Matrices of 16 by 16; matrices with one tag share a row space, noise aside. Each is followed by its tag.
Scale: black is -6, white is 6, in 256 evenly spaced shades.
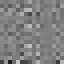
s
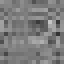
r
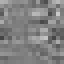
r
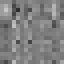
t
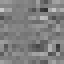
r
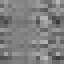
r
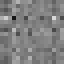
t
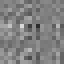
s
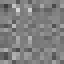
t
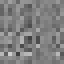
s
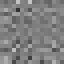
t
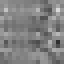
r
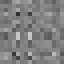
t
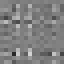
t
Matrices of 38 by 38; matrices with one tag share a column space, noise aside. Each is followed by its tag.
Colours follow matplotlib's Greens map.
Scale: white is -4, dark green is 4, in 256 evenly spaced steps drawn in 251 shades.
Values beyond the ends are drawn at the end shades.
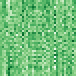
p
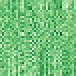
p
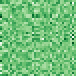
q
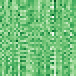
p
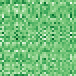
q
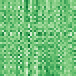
p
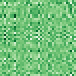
q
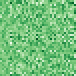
q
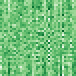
p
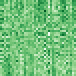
p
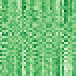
p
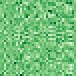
q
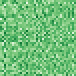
q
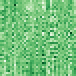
p
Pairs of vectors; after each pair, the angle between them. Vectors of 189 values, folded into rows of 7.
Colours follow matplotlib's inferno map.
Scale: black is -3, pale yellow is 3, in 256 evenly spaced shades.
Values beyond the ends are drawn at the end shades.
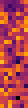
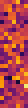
partly opposed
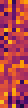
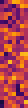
orthogonal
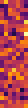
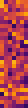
partly opposed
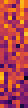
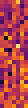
partly opposed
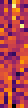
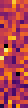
partly aligned
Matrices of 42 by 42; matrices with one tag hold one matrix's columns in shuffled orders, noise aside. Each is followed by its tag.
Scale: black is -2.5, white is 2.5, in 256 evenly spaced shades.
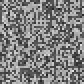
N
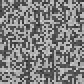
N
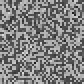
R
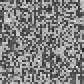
N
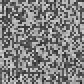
N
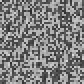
N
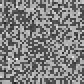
R
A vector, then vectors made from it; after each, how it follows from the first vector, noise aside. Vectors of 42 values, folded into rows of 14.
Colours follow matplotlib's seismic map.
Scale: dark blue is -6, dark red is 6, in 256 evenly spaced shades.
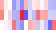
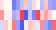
copied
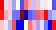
scaled up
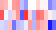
sign-scrambled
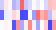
sign-scrambled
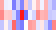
copied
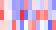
copied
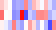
copied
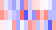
copied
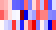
scaled up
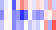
sign-scrambled
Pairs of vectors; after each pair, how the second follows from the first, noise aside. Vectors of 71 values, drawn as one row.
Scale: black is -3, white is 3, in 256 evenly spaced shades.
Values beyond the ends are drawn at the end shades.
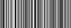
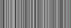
shrunk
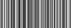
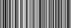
negated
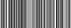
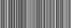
shrunk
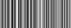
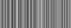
shrunk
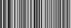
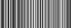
sign-scrambled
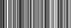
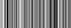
negated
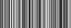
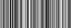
negated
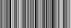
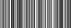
negated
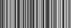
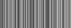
shrunk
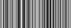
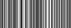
negated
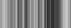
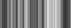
negated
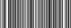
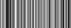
sign-scrambled
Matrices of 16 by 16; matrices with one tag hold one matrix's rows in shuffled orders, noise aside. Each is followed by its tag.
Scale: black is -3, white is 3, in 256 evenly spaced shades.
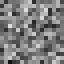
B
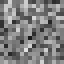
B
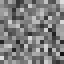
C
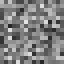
B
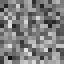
B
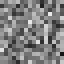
C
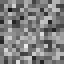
B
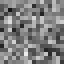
B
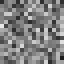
C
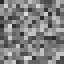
B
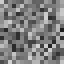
C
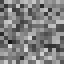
B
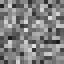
B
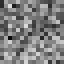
B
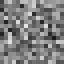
B
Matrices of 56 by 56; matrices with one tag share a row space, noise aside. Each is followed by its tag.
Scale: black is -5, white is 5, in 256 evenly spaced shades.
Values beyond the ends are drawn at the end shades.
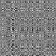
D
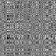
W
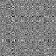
D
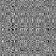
D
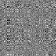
W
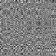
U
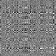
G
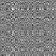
D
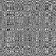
W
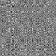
D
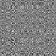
D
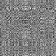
G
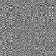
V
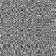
U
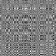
G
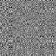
V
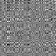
W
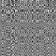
D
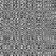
U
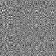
V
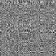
G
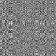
V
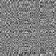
G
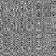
U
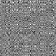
G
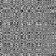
U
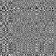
V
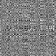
G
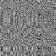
U
